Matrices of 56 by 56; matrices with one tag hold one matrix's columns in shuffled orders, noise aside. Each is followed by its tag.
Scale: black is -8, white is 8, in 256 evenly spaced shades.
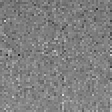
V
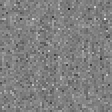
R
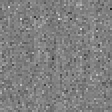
R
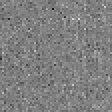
R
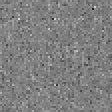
R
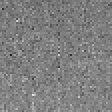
V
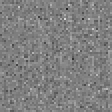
R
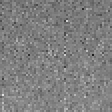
V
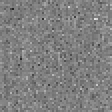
R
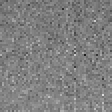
V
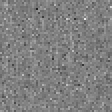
R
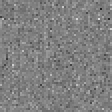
R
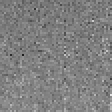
V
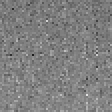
V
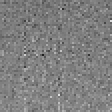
V
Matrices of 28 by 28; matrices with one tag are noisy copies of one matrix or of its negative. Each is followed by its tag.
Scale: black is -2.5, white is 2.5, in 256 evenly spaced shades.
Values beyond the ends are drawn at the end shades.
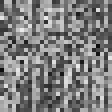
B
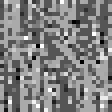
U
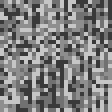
B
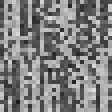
U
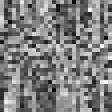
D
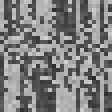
D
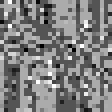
D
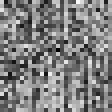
B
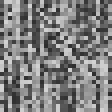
U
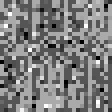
B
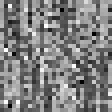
U
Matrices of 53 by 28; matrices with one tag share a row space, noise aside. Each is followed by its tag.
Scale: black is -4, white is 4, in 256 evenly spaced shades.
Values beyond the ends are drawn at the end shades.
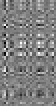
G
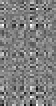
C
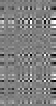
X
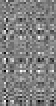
G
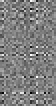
C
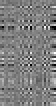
X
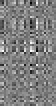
C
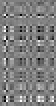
G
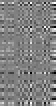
X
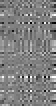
X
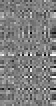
X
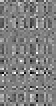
C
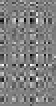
C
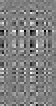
C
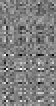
G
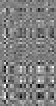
G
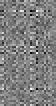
C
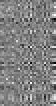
X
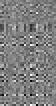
C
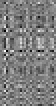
G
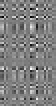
C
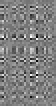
C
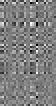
C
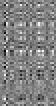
G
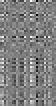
C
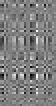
C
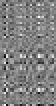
G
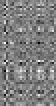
G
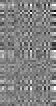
X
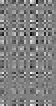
C
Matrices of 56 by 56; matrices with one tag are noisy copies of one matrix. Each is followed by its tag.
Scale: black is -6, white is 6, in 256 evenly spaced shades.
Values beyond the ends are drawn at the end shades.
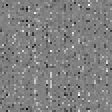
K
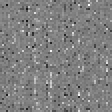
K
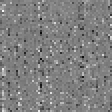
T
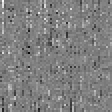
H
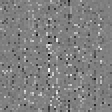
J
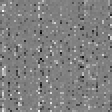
T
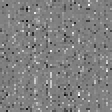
K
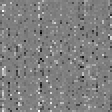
T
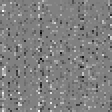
T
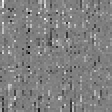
H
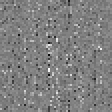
J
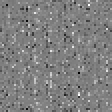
K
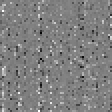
T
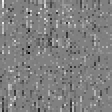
H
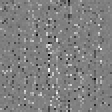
J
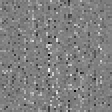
J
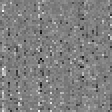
T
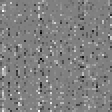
T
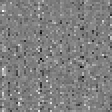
T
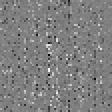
J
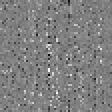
J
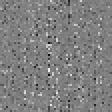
J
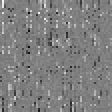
H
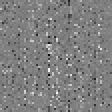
J
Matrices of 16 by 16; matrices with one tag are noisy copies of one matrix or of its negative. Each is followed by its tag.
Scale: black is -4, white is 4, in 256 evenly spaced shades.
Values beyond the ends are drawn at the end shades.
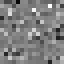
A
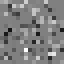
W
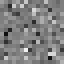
W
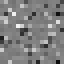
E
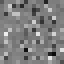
W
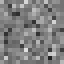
W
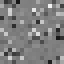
A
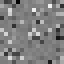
A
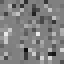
W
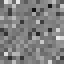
A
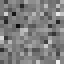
E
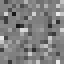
E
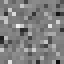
E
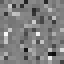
W
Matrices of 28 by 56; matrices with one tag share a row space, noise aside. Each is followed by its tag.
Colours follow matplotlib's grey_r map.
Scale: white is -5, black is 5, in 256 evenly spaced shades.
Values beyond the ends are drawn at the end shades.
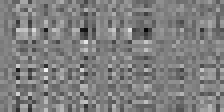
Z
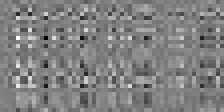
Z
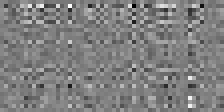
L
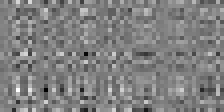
Z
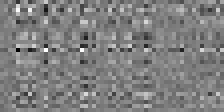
Z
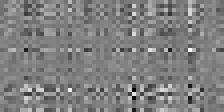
L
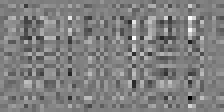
L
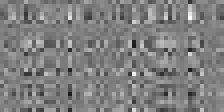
L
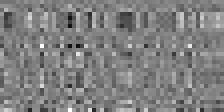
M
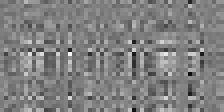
L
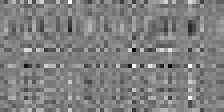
L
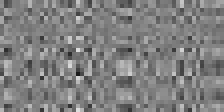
M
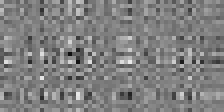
M
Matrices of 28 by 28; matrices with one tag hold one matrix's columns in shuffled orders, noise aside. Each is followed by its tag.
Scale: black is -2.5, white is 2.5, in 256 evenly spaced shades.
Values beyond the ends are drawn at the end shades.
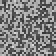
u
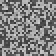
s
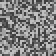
s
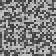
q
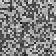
u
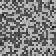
q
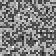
q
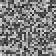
q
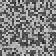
q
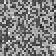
s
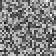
u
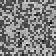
s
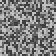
s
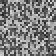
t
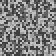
t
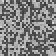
t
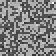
u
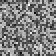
s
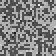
t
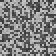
u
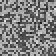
u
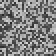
u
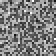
u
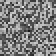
u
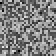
t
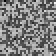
s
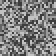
s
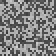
s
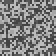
s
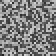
u
